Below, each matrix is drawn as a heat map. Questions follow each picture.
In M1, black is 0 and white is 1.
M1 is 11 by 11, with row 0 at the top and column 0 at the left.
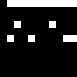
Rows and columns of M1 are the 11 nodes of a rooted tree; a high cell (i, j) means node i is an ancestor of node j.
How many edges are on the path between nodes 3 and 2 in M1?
1
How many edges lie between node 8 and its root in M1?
1
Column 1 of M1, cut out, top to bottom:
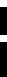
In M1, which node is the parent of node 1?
5
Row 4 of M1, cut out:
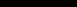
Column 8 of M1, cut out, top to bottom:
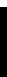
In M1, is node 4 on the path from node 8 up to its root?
no
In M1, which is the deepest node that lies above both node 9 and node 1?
5
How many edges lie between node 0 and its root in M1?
0
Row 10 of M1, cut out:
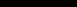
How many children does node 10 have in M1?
0
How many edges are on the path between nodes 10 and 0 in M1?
2
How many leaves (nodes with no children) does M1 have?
8
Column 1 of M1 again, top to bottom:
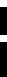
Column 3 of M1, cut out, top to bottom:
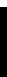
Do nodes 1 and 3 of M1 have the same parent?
no
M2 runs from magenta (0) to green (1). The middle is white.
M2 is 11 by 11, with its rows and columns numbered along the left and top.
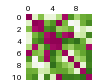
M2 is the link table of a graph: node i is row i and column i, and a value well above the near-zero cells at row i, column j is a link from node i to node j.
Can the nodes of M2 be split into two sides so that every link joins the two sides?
no
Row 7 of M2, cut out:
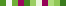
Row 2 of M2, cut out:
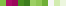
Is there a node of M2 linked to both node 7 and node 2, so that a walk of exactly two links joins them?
yes
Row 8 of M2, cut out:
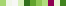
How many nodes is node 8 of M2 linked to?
10
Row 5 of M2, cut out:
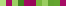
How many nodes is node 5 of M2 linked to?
7
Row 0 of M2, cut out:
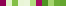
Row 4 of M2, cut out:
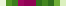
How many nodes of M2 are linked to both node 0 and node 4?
6
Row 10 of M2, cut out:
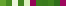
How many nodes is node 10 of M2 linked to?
9
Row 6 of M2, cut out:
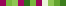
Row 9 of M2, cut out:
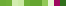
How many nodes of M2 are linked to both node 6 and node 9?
7
